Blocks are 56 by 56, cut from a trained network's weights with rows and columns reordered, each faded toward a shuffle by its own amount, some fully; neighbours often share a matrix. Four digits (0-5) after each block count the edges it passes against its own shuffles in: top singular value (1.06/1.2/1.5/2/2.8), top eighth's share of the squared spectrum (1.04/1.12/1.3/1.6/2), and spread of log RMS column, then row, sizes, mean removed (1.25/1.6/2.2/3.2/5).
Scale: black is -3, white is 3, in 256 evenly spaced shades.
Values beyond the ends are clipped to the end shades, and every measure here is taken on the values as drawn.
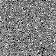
2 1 1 0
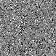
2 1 0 0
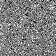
0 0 0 0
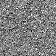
2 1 0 0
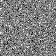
2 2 0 0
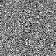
3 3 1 2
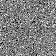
1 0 0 0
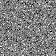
1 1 0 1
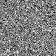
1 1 0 0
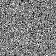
1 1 0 0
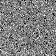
2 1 0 0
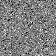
1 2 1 0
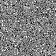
0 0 0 0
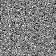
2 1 0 0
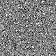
0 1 0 0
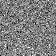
0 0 0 0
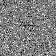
0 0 0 0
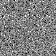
1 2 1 1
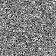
0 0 0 0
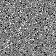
0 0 0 0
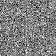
2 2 0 1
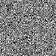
3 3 1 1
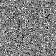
1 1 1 0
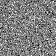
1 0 0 0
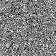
1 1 0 0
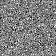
2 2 0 0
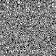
3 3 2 1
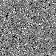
0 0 0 0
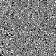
3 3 1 1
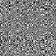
4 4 3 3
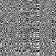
4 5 3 2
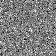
0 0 0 0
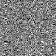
3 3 2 1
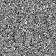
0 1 0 0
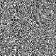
3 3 2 1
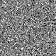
1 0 0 0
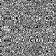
3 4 2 2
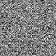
3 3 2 1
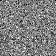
2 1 0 0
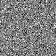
2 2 0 0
